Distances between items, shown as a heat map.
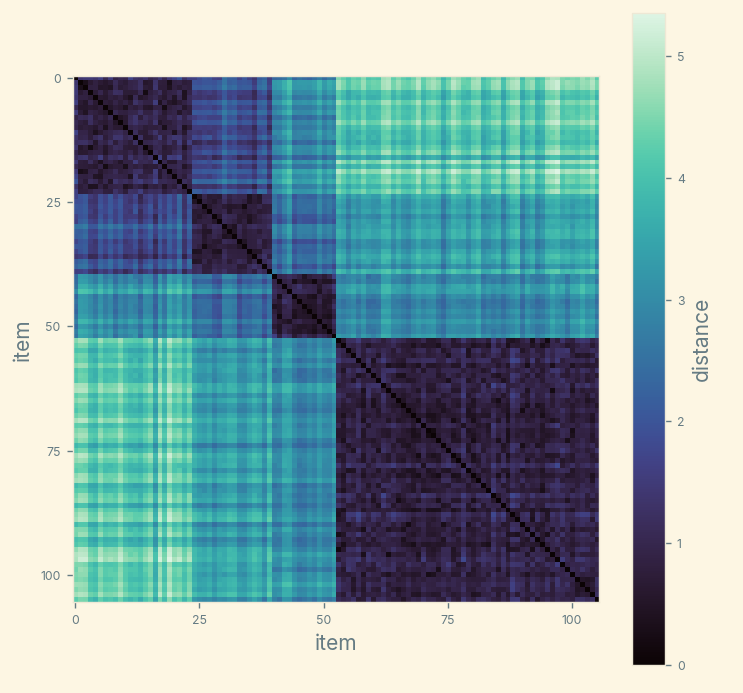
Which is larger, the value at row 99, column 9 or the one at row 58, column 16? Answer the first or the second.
the first
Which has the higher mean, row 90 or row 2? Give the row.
2
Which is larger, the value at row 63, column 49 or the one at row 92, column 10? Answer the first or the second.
the second
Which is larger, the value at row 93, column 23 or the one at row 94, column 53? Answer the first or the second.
the first
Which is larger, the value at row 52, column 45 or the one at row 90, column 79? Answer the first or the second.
the first
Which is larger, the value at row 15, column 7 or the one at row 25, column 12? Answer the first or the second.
the second
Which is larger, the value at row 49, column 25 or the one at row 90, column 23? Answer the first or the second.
the second
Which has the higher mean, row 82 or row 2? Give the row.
2
